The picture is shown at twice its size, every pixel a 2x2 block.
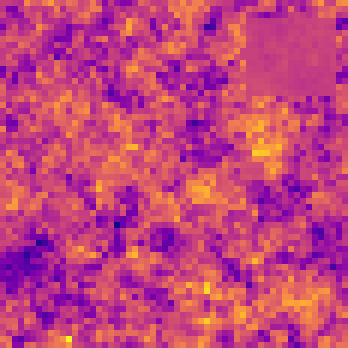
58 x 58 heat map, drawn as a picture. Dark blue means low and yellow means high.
Grain: blotchy. Calmest part: top right. Odd patch: calmer, in the top right. Ninth with the lowest average: bottom left. Odd rows or columns: none.
